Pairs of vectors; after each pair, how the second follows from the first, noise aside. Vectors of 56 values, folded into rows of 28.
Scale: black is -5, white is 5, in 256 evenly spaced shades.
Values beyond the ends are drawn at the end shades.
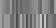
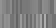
shrunk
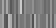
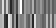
scaled up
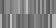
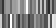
scaled up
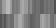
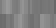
shrunk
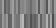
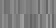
shrunk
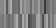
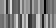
scaled up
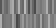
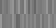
shrunk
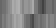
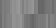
shrunk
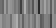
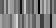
scaled up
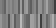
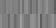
shrunk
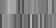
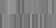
shrunk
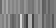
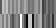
scaled up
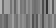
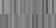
shrunk
